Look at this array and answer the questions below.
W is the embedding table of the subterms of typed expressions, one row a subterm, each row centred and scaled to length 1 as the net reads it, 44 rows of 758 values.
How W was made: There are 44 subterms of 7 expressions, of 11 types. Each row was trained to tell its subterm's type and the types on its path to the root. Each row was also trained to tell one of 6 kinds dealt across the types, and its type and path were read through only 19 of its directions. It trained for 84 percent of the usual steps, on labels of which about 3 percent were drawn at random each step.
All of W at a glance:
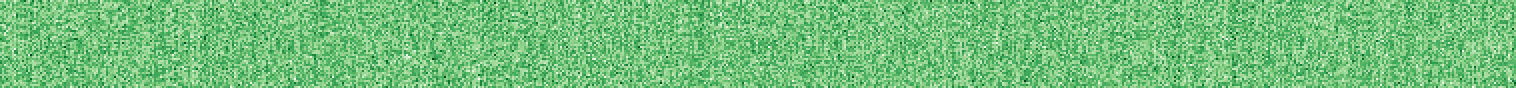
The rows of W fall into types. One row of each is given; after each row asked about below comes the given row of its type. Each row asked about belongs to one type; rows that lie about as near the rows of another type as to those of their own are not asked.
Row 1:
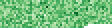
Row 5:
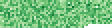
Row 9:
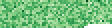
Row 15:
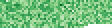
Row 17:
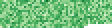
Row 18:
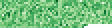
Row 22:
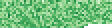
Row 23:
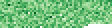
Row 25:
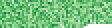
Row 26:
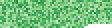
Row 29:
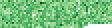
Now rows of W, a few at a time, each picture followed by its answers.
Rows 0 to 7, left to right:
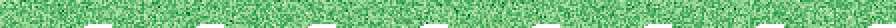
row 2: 26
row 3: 9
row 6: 15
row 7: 17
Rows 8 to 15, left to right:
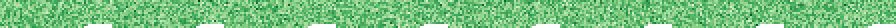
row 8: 22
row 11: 15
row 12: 1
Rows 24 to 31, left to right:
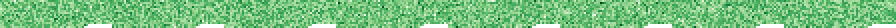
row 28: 23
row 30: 18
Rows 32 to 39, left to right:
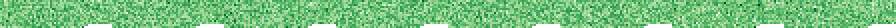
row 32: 26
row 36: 23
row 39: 15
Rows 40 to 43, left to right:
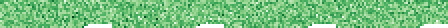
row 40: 23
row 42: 29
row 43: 25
